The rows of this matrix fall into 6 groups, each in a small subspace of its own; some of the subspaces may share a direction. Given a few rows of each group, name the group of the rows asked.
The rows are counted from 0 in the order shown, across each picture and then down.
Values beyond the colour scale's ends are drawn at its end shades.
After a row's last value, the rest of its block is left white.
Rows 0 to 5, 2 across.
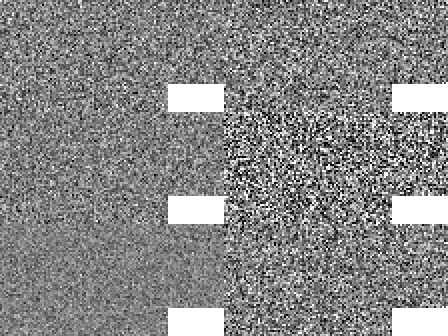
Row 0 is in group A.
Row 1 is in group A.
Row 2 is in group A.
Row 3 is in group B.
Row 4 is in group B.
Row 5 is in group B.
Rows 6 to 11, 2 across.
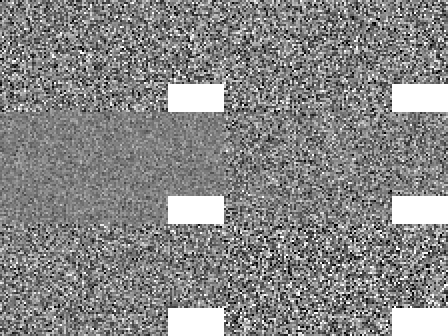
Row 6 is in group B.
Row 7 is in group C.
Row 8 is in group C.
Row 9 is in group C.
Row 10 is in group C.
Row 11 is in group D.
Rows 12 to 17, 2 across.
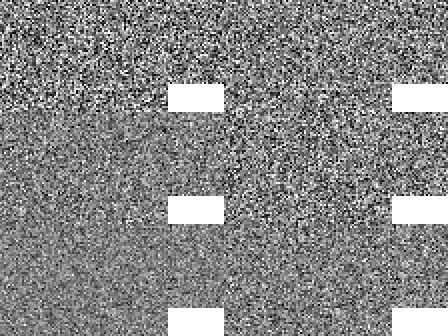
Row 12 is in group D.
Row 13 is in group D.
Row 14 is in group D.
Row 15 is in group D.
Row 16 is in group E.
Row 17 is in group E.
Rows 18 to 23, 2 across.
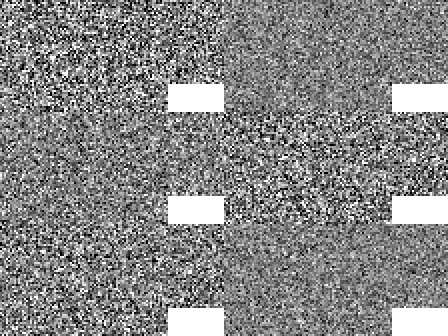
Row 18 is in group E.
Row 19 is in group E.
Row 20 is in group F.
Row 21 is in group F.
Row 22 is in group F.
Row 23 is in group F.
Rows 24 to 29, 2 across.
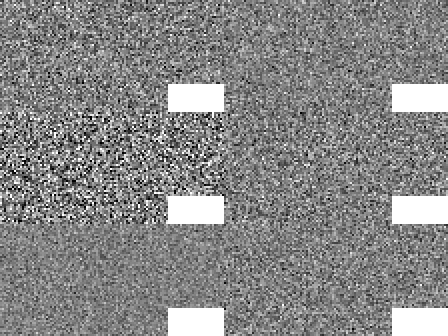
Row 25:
C
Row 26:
B
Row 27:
C
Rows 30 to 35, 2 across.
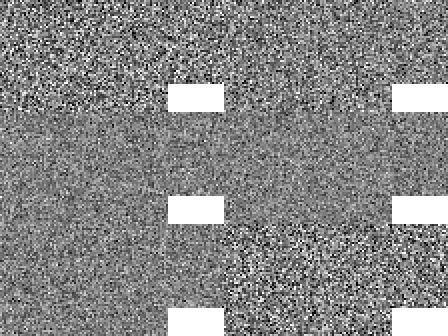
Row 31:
D
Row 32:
D
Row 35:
B
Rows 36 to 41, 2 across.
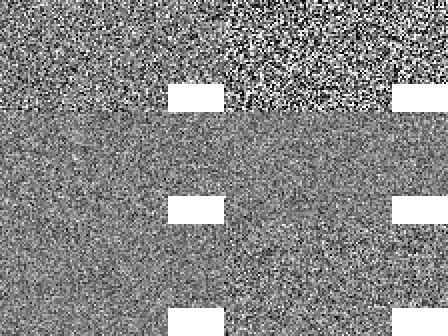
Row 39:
A
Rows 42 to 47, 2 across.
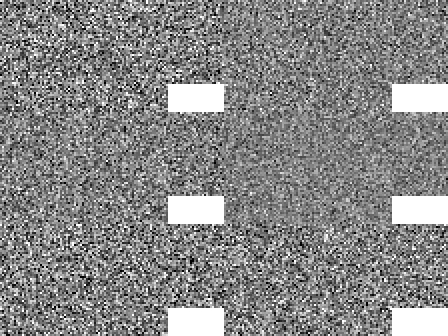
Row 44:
D
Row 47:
E
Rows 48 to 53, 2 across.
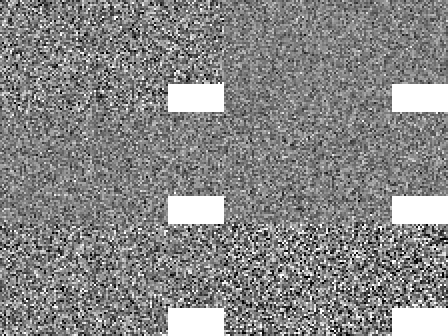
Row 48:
B
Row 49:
B
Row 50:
C
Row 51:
F
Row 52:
F
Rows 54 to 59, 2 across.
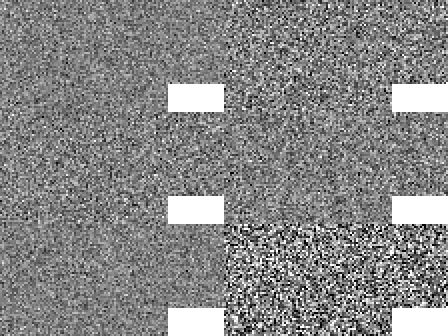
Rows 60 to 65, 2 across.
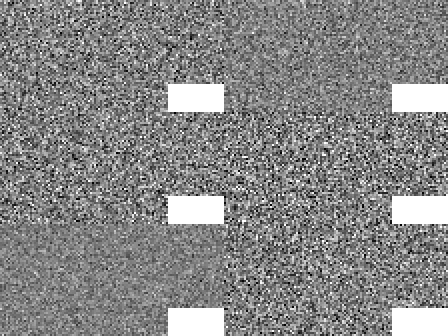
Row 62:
E
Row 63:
B
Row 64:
F
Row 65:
B
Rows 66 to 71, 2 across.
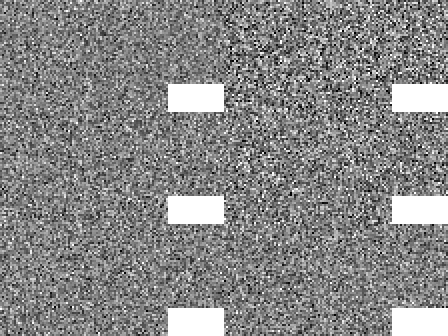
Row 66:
B
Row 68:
C
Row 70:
A
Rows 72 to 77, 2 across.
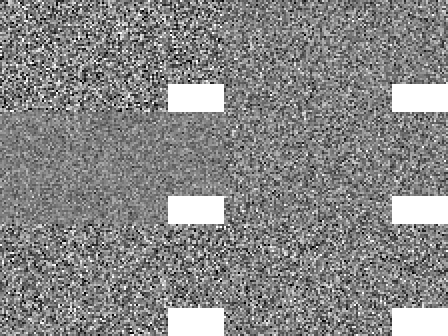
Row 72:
F
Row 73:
B
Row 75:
A
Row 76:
F
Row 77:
F
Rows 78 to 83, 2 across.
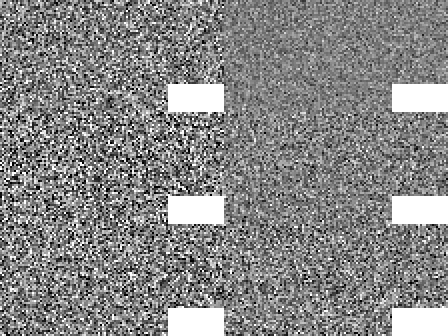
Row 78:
D
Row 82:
B
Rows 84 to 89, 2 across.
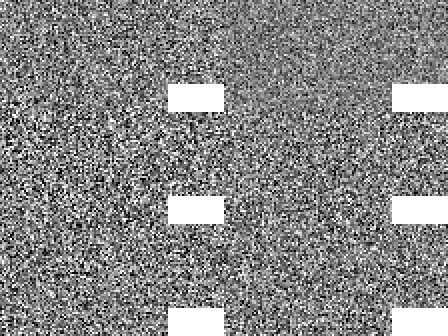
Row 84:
D
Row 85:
A
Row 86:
D
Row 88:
C
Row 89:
C
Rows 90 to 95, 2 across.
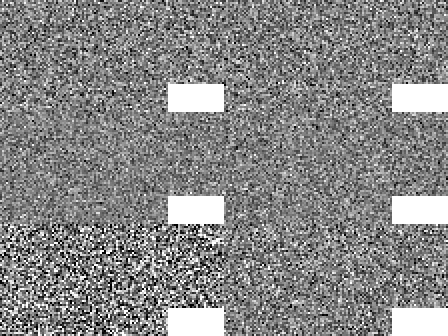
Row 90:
B
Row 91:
B
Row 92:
C
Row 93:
D
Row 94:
A
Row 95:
C
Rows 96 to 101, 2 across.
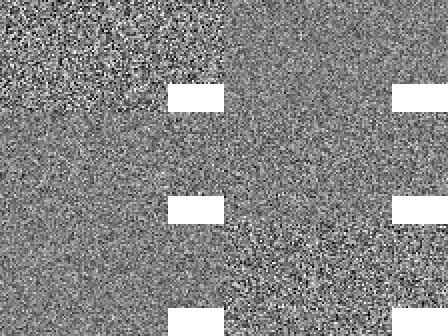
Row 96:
D
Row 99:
B
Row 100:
B
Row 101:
C
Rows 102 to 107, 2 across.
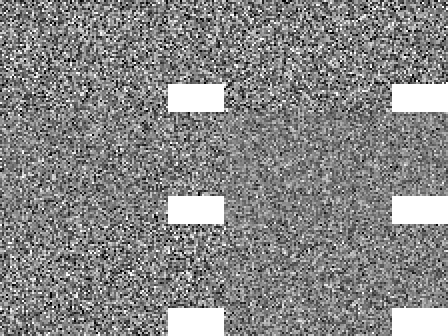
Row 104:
F
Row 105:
E
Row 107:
F
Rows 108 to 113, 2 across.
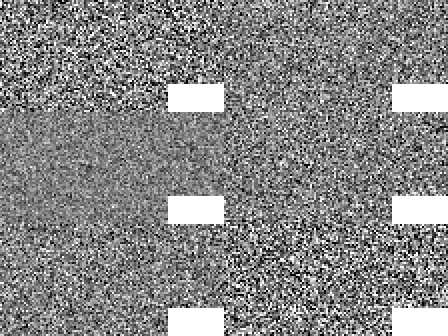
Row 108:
F
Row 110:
C
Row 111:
A
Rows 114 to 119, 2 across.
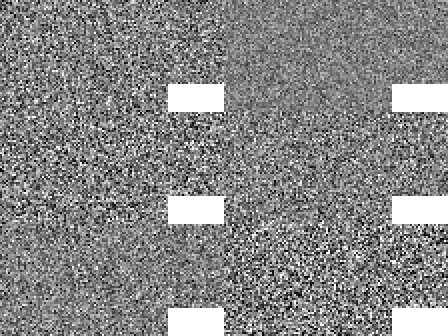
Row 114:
D
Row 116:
A
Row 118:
E
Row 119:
A
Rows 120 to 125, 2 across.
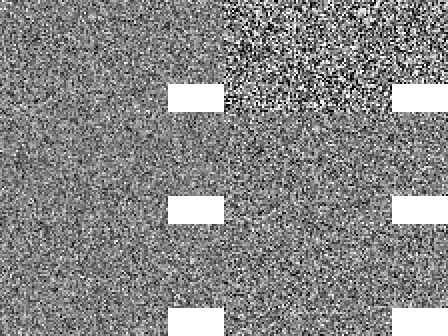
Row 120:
D
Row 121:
C
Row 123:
D
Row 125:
B
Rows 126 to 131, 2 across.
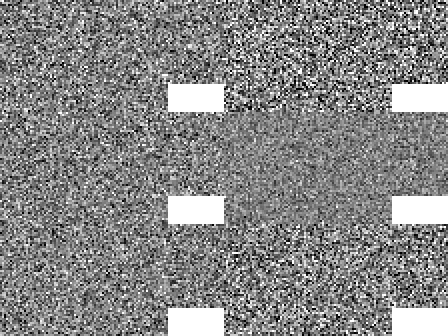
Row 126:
F
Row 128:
F
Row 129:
A
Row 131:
F
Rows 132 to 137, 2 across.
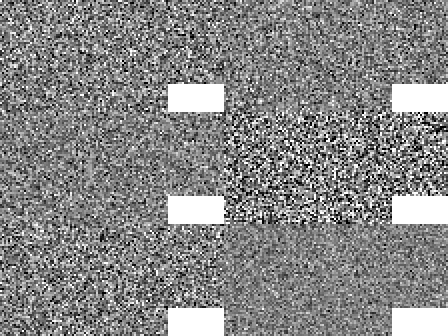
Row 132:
B
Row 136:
E
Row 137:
C
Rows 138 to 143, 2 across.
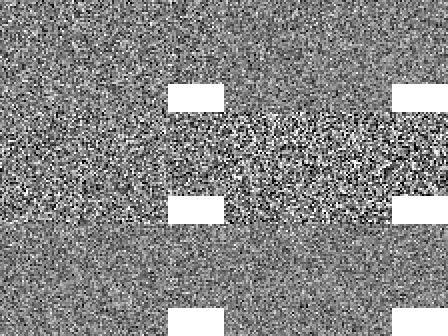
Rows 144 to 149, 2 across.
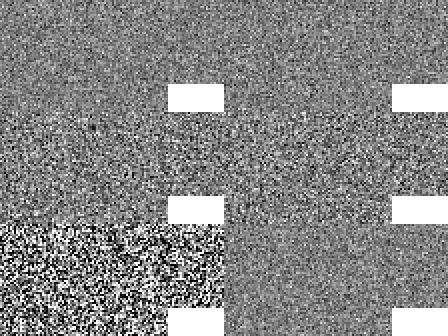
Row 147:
A
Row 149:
D
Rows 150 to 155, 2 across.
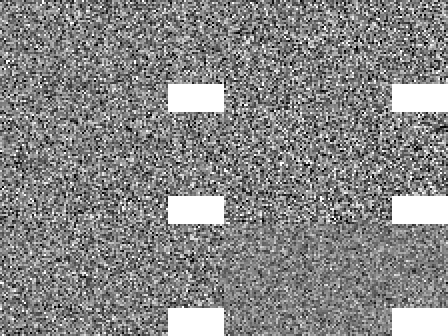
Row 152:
C
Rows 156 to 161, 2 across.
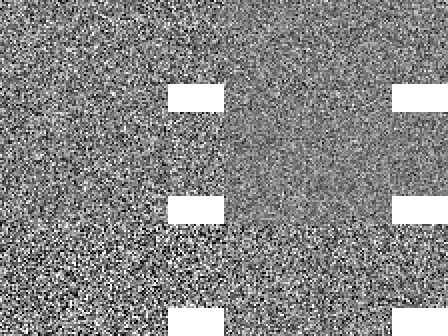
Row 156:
F
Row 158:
D
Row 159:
D
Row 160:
A
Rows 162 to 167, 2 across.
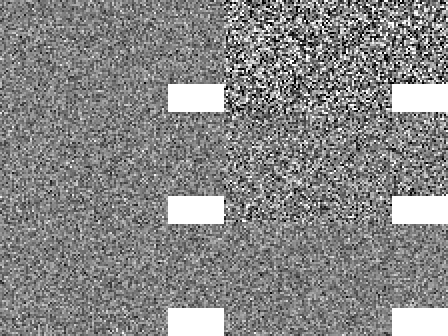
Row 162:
C
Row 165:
B
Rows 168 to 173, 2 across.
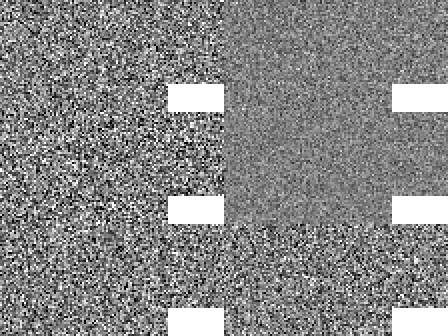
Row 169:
C
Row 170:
B
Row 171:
F
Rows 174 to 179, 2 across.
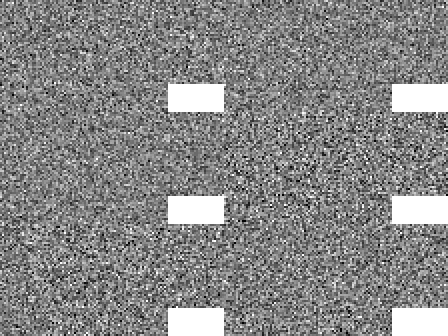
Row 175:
B
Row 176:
D
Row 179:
A
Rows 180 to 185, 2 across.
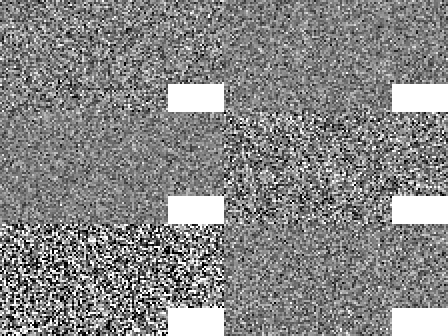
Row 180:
F
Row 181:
F
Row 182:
B
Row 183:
E
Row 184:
D
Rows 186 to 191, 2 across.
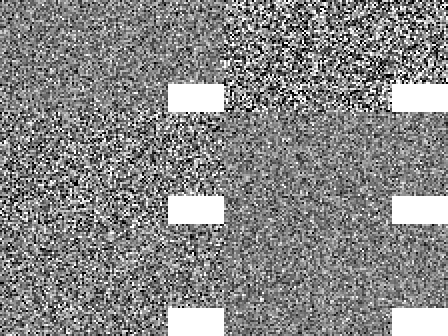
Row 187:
F
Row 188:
A
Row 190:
D
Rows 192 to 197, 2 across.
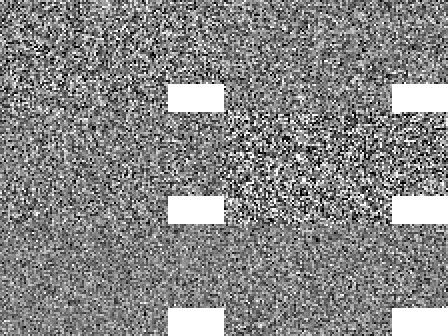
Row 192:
E
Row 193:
F
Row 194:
D
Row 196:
C
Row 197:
D
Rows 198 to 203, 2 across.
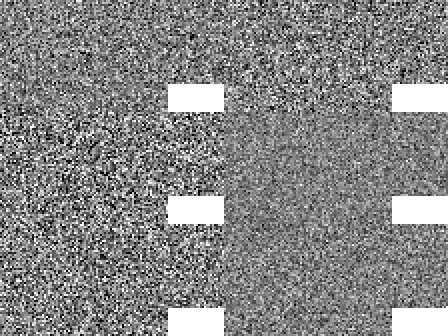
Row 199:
E
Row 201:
B
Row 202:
B
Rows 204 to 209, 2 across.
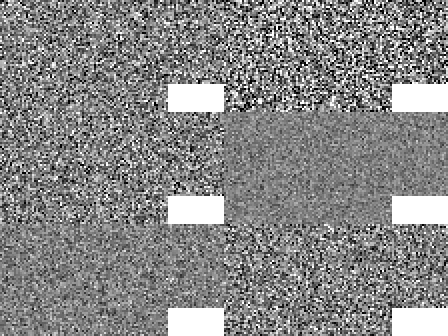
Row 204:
F
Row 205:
D
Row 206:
B
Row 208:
E
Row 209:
C
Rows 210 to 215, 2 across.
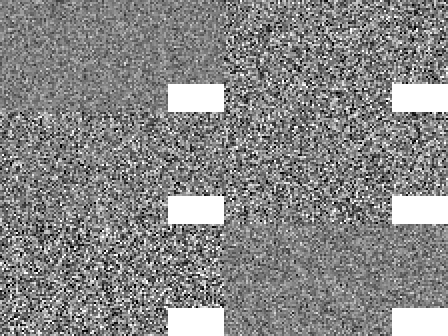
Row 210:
D
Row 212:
B
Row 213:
D
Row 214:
E
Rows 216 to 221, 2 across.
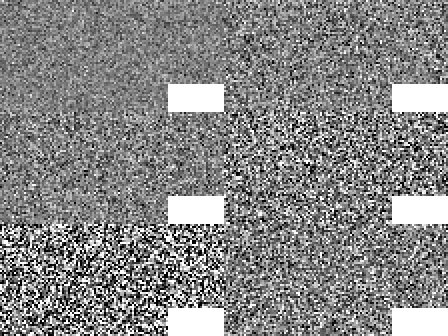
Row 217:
C
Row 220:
F
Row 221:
D
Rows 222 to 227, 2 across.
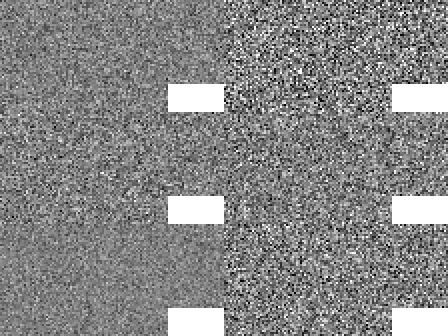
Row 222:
C
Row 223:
A
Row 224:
F
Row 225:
D
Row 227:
B
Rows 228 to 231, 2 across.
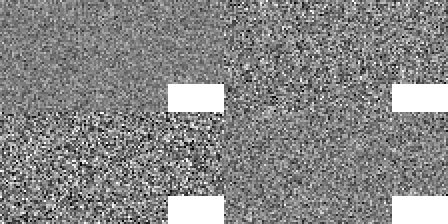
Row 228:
B
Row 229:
E
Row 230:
B
